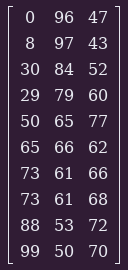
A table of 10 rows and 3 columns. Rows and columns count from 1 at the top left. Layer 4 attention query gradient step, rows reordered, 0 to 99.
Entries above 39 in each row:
2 2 2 2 3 3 3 3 3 3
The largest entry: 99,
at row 10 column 1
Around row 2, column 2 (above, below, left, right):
96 84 8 43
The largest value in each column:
99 97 77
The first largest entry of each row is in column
2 2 2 2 3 2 1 1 1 1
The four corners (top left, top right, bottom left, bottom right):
0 47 99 70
